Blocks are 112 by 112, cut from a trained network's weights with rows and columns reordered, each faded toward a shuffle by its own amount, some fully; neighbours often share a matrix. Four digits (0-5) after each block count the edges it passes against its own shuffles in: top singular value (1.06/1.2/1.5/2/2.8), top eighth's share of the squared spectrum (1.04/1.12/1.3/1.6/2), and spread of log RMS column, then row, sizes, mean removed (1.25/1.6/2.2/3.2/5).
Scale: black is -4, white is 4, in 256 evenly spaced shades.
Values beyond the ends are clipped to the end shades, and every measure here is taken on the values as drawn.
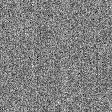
2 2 0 0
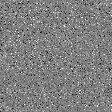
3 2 0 2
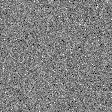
1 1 0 0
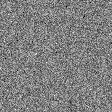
0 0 0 0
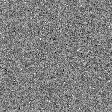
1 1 0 0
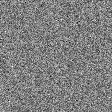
0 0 0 0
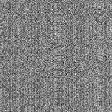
4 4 1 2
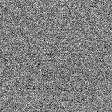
3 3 0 1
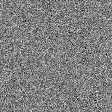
2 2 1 0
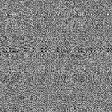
4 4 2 2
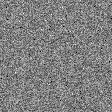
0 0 0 0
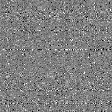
4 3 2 3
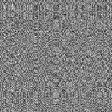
5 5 2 2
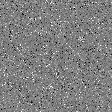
0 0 0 0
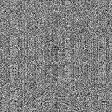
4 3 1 1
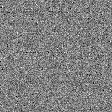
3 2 0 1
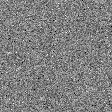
1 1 0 0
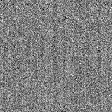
3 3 0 1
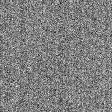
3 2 0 0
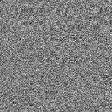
4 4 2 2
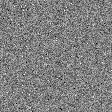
0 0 0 0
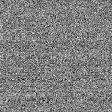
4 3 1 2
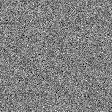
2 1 0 0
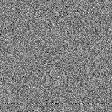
3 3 0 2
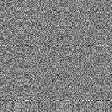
4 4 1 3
